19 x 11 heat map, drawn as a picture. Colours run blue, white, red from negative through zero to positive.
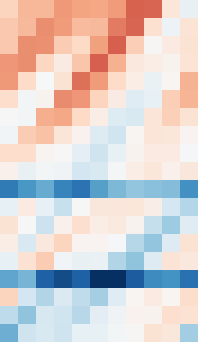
Slope: up to the top. Ninth with the highest average: top middle. Odd lines: rows 11 and 16.
